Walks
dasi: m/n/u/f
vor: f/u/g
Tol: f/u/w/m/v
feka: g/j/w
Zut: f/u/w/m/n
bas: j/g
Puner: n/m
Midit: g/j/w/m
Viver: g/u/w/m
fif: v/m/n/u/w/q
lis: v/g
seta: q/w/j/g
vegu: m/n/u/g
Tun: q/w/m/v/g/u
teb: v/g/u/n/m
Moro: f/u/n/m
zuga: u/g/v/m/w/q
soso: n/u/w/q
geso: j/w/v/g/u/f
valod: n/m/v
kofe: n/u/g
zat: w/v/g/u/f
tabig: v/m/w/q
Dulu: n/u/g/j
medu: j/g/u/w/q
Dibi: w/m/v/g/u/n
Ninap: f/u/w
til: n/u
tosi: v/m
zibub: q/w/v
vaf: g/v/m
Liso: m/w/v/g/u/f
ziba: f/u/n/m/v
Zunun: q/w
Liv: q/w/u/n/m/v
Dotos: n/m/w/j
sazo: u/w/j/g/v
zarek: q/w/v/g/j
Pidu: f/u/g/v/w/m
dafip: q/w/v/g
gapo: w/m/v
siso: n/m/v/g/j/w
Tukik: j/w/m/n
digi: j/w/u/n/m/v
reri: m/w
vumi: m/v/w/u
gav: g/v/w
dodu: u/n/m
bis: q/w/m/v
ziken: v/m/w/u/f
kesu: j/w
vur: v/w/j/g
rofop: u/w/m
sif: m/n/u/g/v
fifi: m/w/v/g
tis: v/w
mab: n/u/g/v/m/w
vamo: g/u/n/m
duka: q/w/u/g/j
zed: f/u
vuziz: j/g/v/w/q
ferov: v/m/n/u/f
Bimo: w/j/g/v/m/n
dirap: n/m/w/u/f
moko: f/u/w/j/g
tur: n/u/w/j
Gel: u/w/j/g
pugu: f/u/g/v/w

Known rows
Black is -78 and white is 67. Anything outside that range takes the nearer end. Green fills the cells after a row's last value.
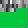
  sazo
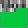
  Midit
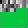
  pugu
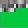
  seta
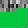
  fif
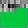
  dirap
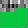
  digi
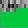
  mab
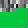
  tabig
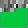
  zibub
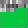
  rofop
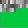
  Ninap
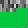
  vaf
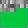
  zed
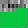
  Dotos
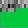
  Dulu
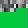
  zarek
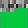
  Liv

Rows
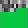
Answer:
vuziz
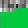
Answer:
reri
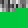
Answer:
gapo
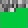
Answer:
medu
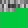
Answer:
Moro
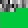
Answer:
geso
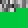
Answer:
moko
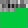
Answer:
Tukik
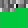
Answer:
bis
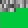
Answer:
vor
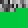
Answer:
vur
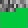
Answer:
lis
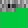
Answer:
tur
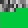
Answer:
gav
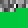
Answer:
dafip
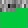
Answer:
til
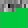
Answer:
Puner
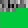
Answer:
siso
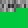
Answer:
vamo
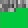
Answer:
bas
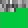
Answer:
Gel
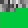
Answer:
tis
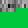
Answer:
kofe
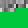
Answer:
Zunun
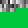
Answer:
Tol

